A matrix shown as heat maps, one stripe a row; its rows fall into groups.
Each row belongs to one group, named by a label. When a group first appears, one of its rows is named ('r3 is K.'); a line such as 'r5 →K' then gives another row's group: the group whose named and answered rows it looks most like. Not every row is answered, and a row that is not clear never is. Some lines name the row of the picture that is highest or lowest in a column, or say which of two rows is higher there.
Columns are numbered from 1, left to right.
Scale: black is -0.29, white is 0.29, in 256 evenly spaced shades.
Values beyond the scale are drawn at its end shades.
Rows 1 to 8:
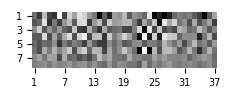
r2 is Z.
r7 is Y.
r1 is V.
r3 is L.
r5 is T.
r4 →Z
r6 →Z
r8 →Z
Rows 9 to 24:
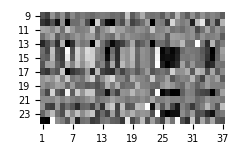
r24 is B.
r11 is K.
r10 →T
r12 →Z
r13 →T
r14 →V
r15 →V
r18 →K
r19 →Y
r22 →L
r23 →V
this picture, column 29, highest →13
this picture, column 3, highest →24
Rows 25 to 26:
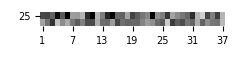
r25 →T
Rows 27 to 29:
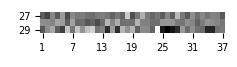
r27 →B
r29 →V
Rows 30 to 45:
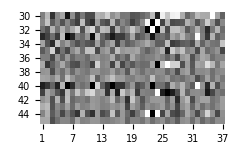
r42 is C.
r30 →Y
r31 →L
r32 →Z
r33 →T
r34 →L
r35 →Z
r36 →C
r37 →Y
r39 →K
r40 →T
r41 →V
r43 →C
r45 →C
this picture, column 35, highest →30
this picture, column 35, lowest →41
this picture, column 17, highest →41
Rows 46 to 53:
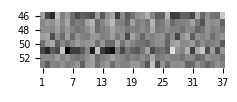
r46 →L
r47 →K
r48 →K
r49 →C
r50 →Z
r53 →Z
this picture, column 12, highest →51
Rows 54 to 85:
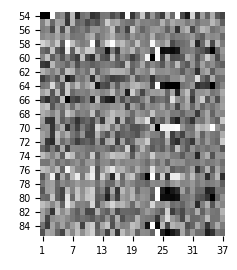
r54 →B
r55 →Y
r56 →C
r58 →K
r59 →V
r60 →L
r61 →B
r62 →K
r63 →T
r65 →C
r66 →T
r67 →C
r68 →K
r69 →L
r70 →Y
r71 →L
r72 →L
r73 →B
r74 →K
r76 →K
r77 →Z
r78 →Z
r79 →V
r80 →V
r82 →L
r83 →Y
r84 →Z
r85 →V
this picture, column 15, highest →58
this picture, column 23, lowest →60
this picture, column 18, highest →54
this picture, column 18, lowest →65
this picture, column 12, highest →70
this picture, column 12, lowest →64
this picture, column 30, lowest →54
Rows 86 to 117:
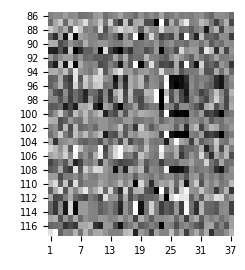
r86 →K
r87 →Z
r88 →K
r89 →B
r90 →C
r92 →Y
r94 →K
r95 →V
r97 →L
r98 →L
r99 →T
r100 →V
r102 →C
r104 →Y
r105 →K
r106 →K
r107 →T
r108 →V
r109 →C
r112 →Y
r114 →B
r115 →C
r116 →T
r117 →C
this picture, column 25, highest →112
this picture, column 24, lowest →112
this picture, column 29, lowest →104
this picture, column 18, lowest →110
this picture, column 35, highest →112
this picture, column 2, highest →117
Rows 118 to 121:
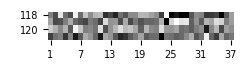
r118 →V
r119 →Y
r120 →K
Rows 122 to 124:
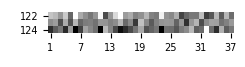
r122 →K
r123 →C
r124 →T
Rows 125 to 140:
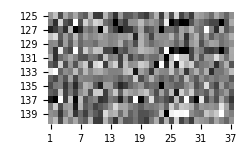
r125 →L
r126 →V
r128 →C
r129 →C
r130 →V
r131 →Y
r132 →Z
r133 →C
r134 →B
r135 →T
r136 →Z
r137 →B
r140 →L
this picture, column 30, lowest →137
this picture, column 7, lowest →127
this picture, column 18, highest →137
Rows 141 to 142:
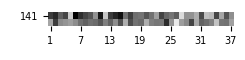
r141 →T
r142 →Y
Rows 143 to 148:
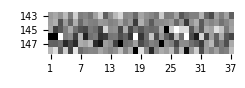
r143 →K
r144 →C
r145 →Y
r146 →B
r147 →T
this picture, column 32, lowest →146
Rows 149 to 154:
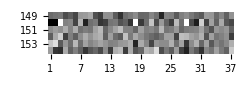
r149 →T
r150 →B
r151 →K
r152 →Z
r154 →L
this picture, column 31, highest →150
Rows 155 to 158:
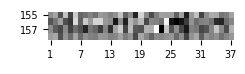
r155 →C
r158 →C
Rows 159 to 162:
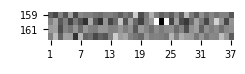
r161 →C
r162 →Y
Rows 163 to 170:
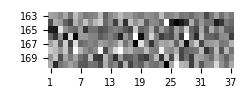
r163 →K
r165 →B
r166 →B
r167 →C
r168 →K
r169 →L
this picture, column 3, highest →165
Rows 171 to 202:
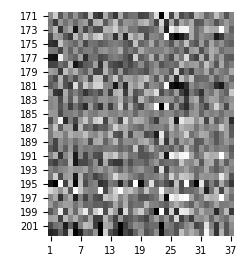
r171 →L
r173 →Y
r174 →V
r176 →C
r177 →B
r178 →T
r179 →L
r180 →Z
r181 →V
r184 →L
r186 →Z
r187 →Y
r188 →Z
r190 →B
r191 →Y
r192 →T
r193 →Z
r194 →Y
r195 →B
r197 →Y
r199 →Z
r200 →L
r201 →T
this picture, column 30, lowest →195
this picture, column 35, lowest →181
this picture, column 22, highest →184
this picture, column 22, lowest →199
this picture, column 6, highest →196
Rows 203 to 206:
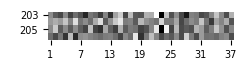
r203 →L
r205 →L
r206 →B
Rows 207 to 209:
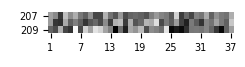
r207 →L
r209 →V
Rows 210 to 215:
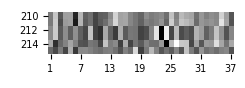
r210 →Y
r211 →Y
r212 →L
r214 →Y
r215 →B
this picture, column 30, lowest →215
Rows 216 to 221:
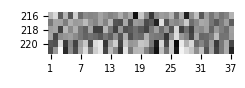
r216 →C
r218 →L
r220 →Z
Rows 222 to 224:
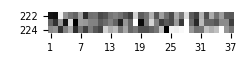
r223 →B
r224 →Y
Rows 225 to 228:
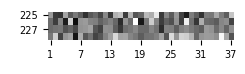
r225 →L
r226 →B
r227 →T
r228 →Y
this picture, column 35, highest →228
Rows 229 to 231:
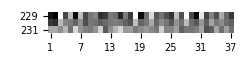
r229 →B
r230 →B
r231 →K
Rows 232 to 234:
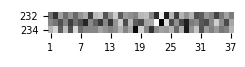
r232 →Z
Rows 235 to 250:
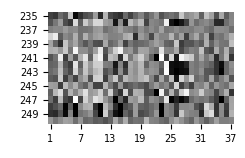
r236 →V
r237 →K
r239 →L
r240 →K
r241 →Z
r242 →V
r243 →V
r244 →Z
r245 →L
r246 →Z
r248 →T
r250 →Y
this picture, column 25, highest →241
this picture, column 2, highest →238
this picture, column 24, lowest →241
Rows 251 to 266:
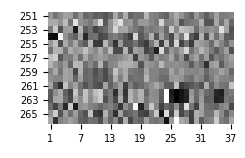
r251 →Y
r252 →K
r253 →Y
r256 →Z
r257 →C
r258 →K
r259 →Y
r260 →Y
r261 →L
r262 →V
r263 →V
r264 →B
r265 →L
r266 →Y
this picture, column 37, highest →261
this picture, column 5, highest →264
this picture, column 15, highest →252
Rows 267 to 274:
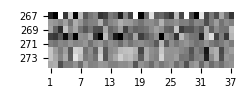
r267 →B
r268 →K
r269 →L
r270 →T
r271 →Z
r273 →K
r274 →C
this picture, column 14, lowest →270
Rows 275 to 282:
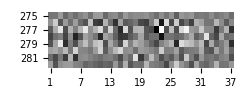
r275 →Z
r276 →L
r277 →Z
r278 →T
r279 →Z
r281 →B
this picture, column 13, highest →277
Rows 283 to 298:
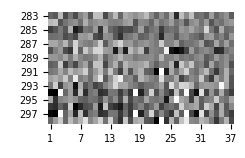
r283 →Z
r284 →C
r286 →T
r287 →K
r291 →Z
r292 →K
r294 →B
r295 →Y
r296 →T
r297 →B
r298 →Z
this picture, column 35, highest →293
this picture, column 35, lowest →288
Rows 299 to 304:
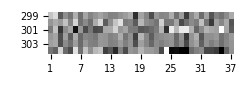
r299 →C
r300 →K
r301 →Y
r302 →C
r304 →V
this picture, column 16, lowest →304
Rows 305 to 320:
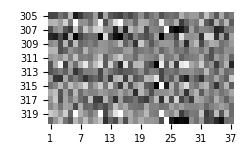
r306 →K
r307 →V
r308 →T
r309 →C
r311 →K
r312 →Z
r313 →T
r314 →L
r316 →C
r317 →L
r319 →K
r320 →V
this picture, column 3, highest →312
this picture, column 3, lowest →314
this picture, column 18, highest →312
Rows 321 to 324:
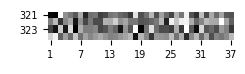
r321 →B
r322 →Y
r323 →B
